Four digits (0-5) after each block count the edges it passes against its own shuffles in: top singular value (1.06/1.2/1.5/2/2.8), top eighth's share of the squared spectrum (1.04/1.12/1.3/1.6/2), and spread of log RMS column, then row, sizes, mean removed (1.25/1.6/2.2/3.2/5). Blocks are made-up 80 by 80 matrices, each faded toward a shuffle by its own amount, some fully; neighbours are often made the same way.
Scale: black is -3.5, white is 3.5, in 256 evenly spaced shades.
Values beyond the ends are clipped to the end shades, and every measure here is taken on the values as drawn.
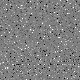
2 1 0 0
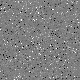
0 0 0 0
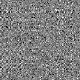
4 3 2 2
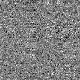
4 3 1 1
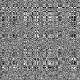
5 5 3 3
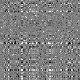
5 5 3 3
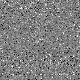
1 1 0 2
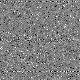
2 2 0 2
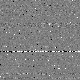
4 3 0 2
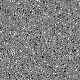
0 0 0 0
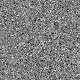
0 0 1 0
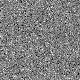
0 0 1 0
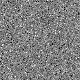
0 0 0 0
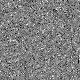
0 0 0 0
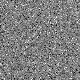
0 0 1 0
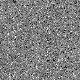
1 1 2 0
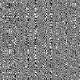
4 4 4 1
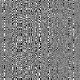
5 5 4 2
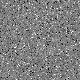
1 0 0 0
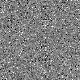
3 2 1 0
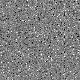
2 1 1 0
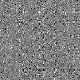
3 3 2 0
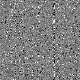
3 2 2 0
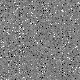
2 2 1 0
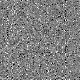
3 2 2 0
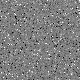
0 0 0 0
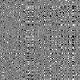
5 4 3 3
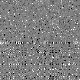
4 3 2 2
